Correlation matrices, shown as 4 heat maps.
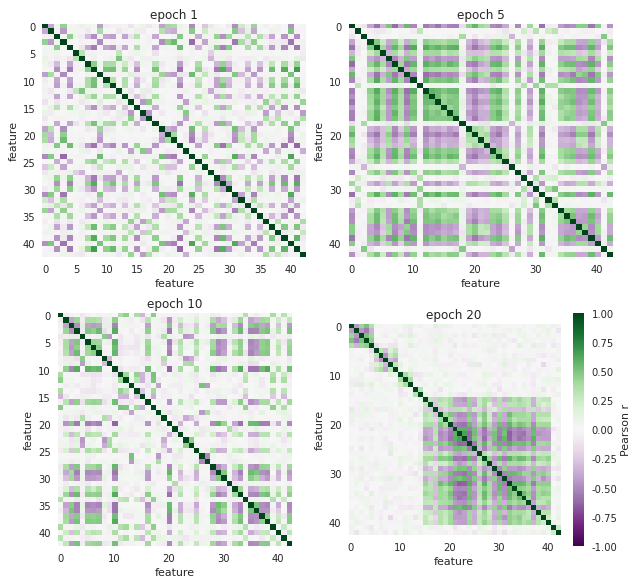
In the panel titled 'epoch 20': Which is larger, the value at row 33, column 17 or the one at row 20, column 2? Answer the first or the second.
the second
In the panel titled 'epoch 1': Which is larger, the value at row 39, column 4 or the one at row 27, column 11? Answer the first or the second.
the second
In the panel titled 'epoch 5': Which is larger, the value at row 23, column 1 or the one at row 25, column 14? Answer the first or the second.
the second
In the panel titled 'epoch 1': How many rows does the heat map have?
43
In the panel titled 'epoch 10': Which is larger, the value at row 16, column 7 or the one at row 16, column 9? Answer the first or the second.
the first
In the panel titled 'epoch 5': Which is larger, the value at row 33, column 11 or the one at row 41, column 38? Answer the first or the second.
the first
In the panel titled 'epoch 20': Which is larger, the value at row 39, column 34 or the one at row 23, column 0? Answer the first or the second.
the first
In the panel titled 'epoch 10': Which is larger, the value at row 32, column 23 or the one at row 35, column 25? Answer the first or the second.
the first
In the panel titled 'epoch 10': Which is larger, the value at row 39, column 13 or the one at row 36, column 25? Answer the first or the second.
the first
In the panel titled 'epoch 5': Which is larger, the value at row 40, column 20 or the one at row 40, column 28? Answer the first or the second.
the first
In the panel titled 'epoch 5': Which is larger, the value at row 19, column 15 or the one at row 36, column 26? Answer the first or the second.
the second
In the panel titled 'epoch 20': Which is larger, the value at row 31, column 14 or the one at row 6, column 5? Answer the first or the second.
the second
